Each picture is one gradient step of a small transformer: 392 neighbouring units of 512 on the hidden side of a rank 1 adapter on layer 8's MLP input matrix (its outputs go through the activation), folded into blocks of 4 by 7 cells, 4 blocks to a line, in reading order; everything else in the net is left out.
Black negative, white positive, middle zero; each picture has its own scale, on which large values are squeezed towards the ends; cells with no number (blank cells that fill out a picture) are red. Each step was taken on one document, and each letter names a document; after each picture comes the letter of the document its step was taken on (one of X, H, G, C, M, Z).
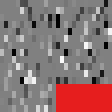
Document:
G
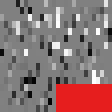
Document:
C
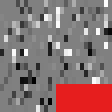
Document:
C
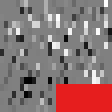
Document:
C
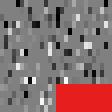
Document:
G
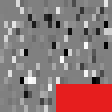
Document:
G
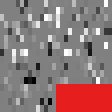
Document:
C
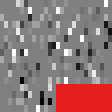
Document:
C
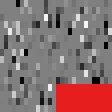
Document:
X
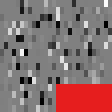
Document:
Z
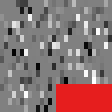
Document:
X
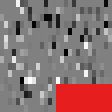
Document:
X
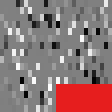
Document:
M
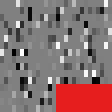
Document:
G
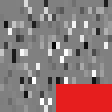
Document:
Z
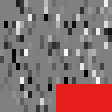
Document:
M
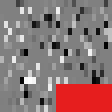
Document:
G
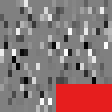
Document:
Z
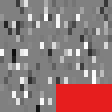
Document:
M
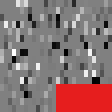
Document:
X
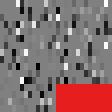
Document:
Z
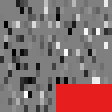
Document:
M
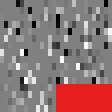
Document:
G
